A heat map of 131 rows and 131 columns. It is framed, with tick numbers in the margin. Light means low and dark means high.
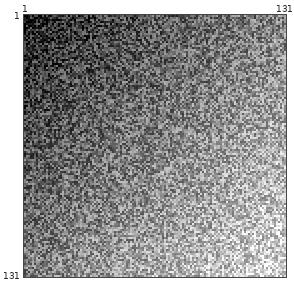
Slope: up to the top left. Grain: fine. Ninth with the highest average: top left. Ninth with the lowest average: bottom right. Stripes: none.
